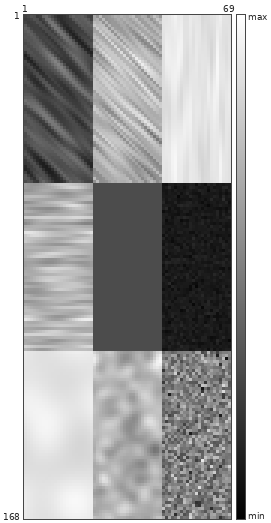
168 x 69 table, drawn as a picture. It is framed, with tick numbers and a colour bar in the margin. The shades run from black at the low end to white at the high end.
The table splits into 3 rows of 3 panels. Panel 1,1: low, slanting down to the right. Panel 1,2: high, slanting down to the right. Panel 1,3: very high, streaked downward, faint in contrast. Panel 2,1: high, streaked across. Panel 2,2: low, flat. Panel 2,3: very low, fine-grained, faint in contrast. Panel 3,1: very high, smooth, faint in contrast. Panel 3,2: high, blotchy. Panel 3,3: middling, fine-grained, strong in contrast.
